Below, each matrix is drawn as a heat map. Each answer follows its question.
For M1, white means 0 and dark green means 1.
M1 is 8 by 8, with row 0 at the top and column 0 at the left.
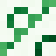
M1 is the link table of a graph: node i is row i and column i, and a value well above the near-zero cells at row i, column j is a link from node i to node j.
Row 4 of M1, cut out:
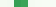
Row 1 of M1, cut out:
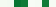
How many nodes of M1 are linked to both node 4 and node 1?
2
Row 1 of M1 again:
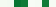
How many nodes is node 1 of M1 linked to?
3
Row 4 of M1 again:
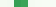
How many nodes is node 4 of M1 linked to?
2
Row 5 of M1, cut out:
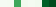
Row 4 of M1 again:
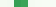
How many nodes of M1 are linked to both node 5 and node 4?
1
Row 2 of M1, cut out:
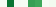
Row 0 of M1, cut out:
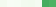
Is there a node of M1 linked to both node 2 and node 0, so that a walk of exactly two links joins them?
no
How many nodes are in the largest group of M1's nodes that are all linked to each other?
2
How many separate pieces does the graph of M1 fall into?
1
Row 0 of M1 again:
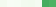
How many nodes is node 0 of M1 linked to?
2
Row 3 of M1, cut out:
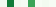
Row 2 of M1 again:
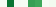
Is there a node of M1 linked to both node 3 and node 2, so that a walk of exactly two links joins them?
yes
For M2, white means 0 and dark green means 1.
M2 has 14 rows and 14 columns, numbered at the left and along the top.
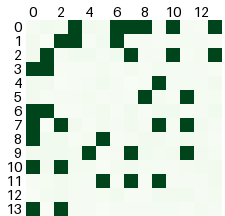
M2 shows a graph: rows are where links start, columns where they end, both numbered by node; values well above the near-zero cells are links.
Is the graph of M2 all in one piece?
no
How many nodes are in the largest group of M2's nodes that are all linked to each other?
3
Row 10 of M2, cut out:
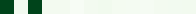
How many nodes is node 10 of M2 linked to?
2
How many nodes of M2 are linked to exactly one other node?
1
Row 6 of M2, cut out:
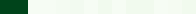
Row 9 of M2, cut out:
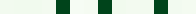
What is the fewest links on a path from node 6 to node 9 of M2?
3
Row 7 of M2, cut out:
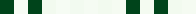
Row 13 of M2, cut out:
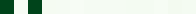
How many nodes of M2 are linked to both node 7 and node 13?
2
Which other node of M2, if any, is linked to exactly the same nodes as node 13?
node 10
